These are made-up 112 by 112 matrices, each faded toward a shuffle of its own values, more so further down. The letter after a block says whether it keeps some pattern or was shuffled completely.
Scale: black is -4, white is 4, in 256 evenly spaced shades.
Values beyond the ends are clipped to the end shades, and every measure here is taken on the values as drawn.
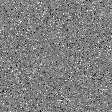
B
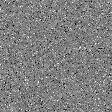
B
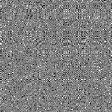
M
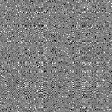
M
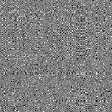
M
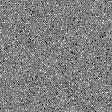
B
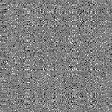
M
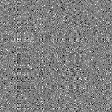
M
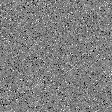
B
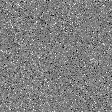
B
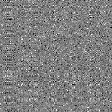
M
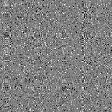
M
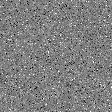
B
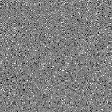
M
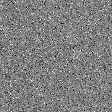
B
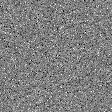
B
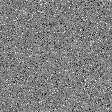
B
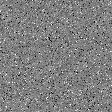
B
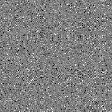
M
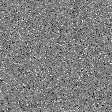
B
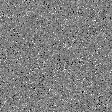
B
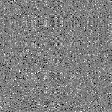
M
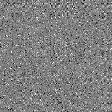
M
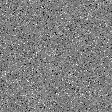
B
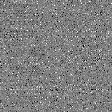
M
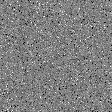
B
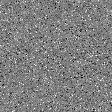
B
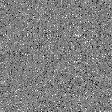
M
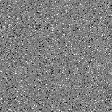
M
